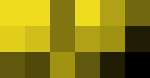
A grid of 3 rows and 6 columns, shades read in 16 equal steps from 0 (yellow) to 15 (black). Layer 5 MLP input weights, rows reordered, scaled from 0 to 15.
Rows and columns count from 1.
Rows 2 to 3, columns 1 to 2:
1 2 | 9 10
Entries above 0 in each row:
3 6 6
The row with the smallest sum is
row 1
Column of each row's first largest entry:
6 6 6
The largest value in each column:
9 10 7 9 13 15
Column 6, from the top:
8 13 15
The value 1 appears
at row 2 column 1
